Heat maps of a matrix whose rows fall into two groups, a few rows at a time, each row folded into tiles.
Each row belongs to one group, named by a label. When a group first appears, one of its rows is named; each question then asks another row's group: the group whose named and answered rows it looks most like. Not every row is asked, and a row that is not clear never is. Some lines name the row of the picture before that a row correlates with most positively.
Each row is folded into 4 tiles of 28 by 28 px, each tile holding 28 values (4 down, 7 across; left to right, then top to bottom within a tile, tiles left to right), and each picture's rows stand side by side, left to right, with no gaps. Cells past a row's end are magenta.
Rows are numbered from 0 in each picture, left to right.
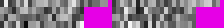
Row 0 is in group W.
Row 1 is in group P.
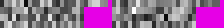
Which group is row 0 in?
P
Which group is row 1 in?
W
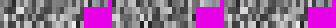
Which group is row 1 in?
P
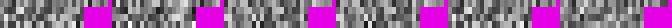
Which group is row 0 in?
W
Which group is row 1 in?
W
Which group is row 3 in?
P
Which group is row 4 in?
W
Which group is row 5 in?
W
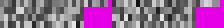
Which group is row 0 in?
W
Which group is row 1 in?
P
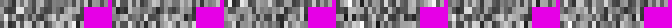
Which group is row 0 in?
W
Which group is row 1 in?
W
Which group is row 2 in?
P
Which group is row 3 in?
P
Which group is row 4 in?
W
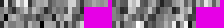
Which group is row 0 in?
W
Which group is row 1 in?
W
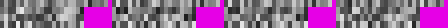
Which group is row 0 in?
W
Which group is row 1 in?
W
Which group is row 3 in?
W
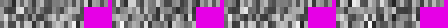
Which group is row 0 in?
W
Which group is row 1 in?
P
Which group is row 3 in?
P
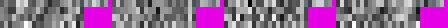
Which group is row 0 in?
W
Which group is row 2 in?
P
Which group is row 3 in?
W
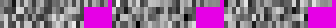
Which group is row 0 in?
W
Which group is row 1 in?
W
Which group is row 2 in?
P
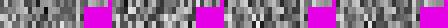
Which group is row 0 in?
P
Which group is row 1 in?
W
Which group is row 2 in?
P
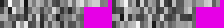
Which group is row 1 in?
P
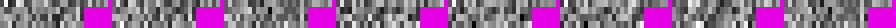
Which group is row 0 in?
P
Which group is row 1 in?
P
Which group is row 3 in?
W
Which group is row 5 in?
W
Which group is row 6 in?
W
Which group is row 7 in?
P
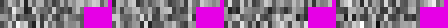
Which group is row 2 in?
W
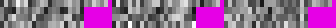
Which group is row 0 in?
W
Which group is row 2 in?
P
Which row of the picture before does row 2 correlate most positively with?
1
